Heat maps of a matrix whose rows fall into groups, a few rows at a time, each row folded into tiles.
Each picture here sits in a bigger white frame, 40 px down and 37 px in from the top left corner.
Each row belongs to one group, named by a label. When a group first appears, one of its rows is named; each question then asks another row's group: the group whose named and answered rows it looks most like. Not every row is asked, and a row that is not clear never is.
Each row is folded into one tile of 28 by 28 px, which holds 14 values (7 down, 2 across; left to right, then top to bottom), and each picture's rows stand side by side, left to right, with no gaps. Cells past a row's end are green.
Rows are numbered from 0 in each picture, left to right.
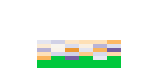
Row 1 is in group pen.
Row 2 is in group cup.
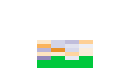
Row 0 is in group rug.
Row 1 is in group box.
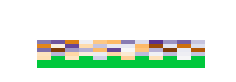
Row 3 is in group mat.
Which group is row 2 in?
cup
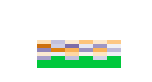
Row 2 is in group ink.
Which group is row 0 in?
rug
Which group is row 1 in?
ink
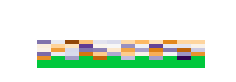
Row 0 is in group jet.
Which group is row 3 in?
ink
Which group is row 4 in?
ink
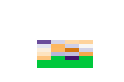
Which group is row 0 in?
mat
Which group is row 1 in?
pen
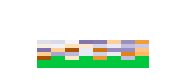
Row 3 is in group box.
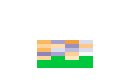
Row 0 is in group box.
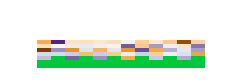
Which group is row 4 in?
ink
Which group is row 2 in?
pen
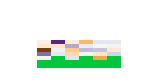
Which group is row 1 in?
ink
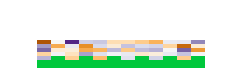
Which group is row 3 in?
cup
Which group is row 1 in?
mat
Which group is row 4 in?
rug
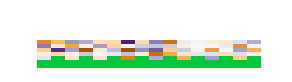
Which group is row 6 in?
pen
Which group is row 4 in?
box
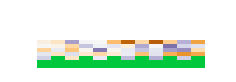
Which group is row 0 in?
pen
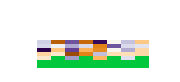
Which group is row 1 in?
box
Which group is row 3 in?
box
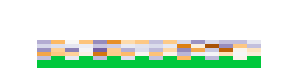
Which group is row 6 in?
rug
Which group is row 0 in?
box
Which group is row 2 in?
box
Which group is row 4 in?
box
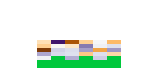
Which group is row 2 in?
cup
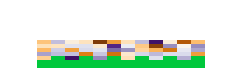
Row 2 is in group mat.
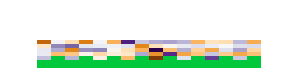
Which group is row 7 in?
box
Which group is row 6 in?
pen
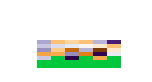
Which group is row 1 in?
pen
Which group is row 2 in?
jet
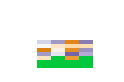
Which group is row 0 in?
jet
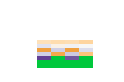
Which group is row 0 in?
pen
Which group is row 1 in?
pen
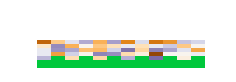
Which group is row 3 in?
rug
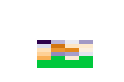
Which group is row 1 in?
jet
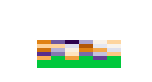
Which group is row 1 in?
mat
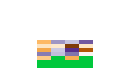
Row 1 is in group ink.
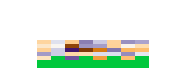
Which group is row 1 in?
rug
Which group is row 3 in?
jet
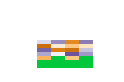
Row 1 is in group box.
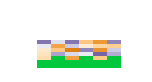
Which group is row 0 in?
mat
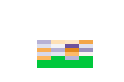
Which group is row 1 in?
ink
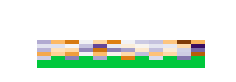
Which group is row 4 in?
box
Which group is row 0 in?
box
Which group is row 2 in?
ink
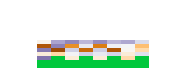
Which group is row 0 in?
rug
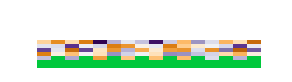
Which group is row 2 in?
mat
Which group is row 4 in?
mat
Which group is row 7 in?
ink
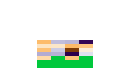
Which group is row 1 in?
jet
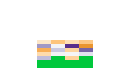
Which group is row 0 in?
ink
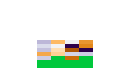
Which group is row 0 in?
box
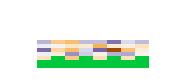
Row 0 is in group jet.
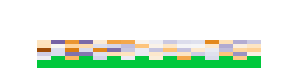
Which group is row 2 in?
cup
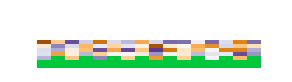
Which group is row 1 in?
mat
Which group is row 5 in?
mat
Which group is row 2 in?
rug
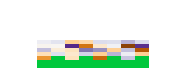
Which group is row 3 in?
rug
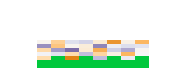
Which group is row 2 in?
ink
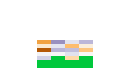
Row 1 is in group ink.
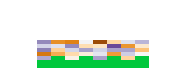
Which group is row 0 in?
box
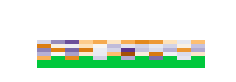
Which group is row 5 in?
cup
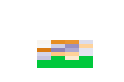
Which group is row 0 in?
cup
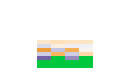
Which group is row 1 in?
pen
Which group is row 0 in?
pen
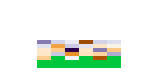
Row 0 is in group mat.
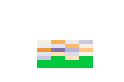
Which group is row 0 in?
cup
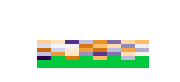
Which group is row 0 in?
pen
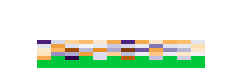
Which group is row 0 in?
mat
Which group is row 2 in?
cup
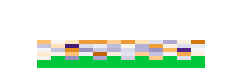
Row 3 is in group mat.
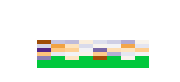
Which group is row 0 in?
rug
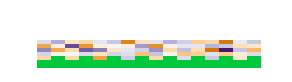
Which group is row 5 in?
box
